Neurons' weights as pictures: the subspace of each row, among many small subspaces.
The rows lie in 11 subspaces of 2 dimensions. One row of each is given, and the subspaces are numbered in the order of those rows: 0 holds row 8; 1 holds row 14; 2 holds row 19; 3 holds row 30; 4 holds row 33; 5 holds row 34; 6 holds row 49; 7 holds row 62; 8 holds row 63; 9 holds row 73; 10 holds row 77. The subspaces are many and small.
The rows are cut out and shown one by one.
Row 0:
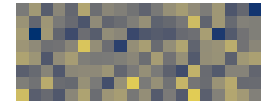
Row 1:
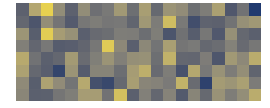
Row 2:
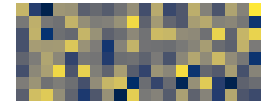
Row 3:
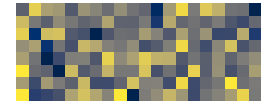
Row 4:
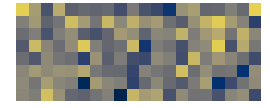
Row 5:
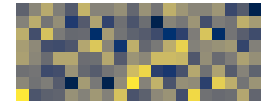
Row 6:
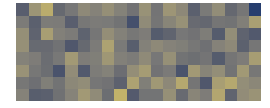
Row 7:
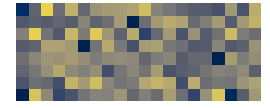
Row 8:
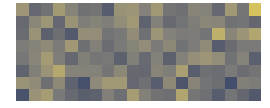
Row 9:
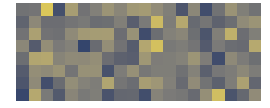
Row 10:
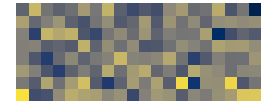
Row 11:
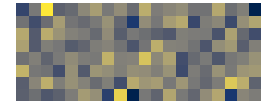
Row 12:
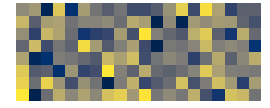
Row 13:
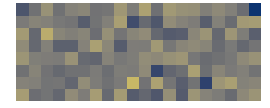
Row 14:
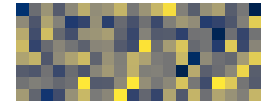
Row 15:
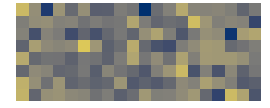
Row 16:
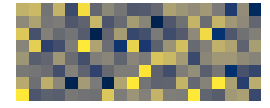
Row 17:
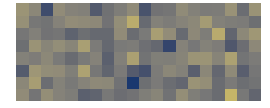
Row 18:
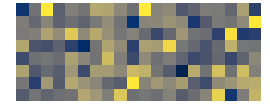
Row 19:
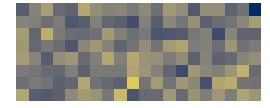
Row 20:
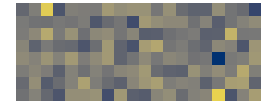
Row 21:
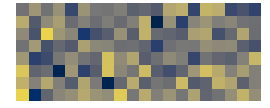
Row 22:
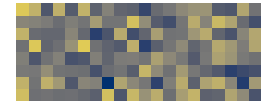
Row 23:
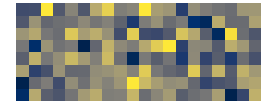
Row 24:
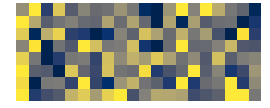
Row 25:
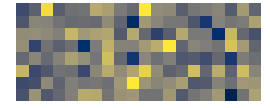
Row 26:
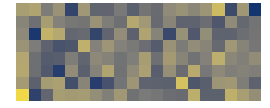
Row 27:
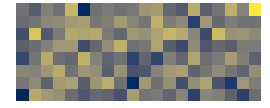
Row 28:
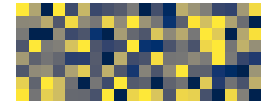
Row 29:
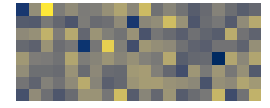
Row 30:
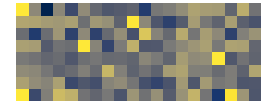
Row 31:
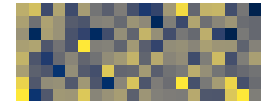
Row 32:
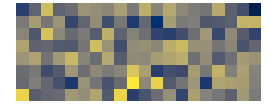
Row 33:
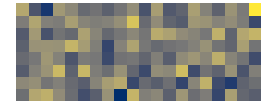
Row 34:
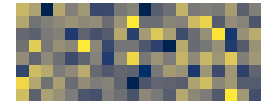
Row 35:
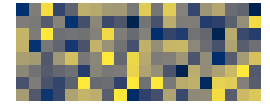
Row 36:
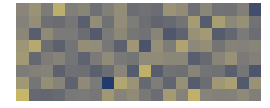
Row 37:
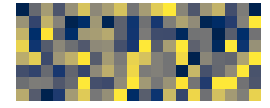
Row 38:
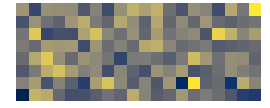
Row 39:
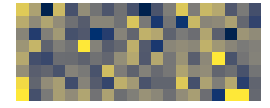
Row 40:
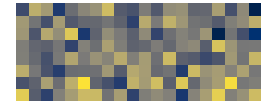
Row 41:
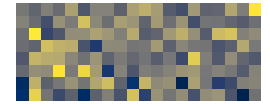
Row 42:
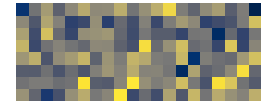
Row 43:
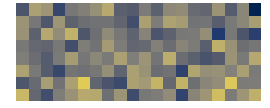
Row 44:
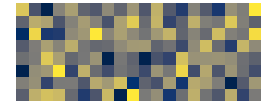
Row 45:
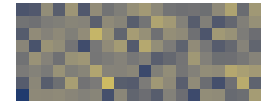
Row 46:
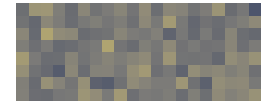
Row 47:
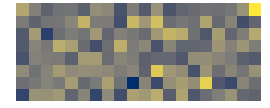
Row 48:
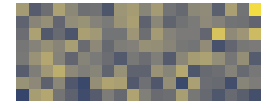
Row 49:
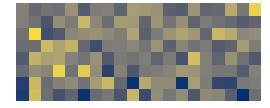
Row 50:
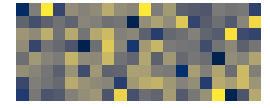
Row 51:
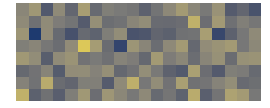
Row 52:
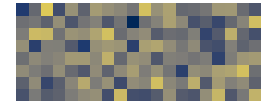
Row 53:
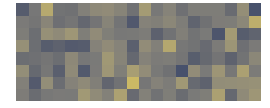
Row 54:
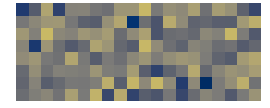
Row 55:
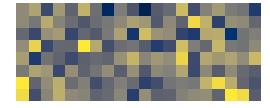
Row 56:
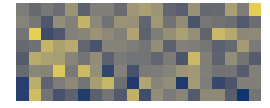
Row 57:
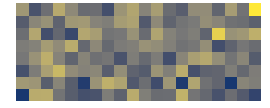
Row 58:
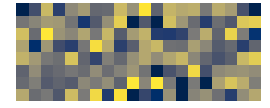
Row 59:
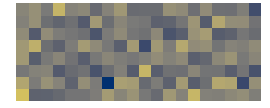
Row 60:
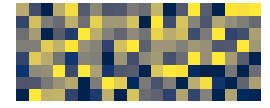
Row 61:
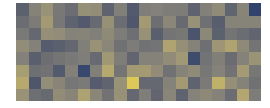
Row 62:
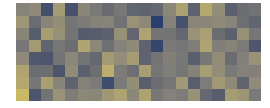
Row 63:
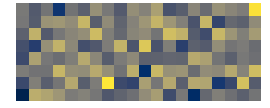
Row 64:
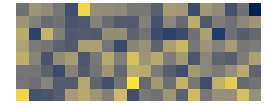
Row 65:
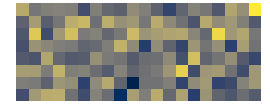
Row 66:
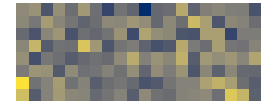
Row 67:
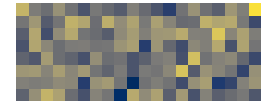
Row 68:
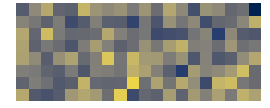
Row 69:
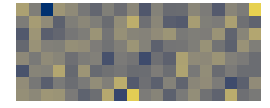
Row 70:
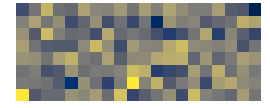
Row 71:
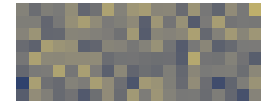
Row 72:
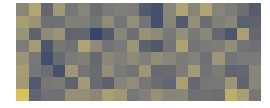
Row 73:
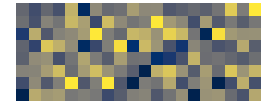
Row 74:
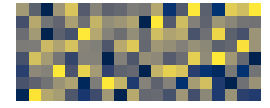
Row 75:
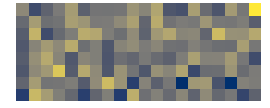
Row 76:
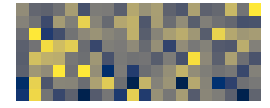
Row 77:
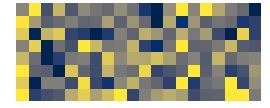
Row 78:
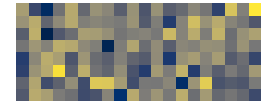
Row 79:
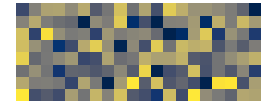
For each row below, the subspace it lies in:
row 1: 3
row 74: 7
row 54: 8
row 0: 1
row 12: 7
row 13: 8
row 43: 0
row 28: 2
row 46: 3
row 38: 0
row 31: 4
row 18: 6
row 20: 7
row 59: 8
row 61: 5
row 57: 0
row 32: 9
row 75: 4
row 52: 2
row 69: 10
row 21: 7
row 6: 4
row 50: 4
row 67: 1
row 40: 0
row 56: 6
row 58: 8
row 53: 6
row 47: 8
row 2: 4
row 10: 0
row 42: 1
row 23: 5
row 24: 10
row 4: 1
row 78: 3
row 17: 5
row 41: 6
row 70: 9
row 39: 4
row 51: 1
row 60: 7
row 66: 5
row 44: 10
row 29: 3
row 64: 2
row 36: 8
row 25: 5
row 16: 9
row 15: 6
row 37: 1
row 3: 10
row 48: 0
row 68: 2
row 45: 9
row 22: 9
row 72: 10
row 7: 3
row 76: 6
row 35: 2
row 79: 8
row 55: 5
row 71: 5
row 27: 2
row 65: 1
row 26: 3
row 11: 10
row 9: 7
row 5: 9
